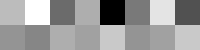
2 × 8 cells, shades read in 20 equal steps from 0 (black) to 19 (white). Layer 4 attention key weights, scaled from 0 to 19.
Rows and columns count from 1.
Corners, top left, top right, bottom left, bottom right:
14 6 11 15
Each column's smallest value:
11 10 8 12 0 9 12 6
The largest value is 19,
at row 1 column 2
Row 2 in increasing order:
10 11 11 12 12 13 15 15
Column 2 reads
19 10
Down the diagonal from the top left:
14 10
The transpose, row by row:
14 11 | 19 10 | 8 13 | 13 12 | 0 15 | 9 11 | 17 12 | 6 15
